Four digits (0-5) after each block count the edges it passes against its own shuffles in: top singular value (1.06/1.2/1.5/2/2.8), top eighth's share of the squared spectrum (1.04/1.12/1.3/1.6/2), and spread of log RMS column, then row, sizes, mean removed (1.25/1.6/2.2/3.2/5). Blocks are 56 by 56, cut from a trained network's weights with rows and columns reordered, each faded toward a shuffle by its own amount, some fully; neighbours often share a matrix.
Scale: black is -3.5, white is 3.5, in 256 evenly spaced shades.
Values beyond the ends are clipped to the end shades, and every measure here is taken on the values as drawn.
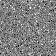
0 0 0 0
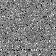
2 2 0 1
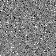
0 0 1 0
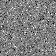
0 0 0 0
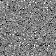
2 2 0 1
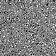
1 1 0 0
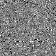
2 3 0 2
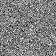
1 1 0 0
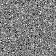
1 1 0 0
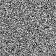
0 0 0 0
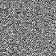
3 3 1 1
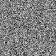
3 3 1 1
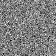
1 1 0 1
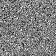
0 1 0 0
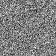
0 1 0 0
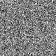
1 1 0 0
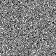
0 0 0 0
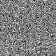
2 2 0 0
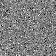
1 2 0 1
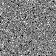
1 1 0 0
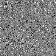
2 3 1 1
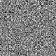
3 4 2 2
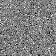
2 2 0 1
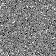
1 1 0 0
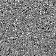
1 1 0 0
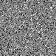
1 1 0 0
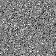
1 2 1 0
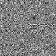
3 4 1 2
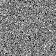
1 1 0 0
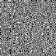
3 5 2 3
